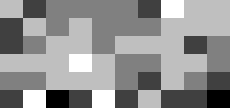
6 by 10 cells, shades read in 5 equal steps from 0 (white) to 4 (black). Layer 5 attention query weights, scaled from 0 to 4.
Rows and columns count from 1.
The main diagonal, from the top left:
1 1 1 0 1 3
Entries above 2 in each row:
2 1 2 0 2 7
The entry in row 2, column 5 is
2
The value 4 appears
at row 6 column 3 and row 6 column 10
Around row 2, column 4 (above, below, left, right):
2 1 2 2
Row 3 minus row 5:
1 0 0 0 1 -1 -2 0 1 -1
